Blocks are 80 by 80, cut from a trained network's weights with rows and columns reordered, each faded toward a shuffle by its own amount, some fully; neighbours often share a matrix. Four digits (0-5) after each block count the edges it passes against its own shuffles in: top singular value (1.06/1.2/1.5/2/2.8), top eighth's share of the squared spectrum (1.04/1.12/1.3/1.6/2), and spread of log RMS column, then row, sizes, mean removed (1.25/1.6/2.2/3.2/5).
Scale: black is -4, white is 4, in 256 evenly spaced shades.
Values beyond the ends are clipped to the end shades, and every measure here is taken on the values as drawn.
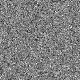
2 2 0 0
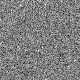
0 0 0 0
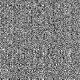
3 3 1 2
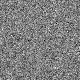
0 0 0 0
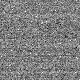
2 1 0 0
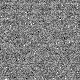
1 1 0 0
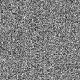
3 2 0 1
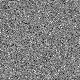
0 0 0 0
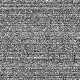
4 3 0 1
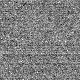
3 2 0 0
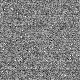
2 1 0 0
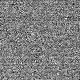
2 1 0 0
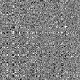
4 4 2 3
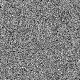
0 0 0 0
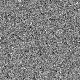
1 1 0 0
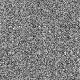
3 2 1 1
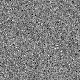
1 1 0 0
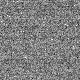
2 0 0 0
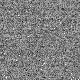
1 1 0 0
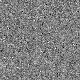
1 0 0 1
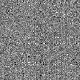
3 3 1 2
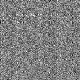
3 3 1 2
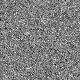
0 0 0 0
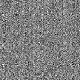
3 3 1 2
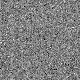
1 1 0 0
